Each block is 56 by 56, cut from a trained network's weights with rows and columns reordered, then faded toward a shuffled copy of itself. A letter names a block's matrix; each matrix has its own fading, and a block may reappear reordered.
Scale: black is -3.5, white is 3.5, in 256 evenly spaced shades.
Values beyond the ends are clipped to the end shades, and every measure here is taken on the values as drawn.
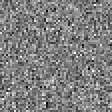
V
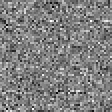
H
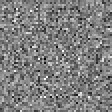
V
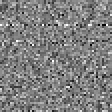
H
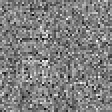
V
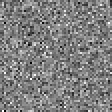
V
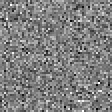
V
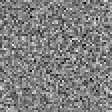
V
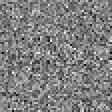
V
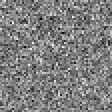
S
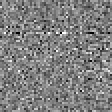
H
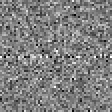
H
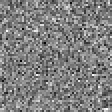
S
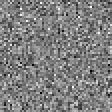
V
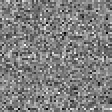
H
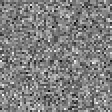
S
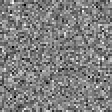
V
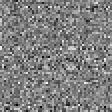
H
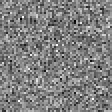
S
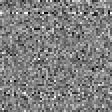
H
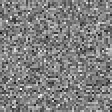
S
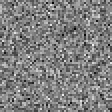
S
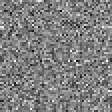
H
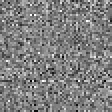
H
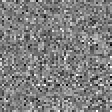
H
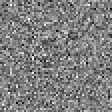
V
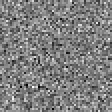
S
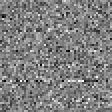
H
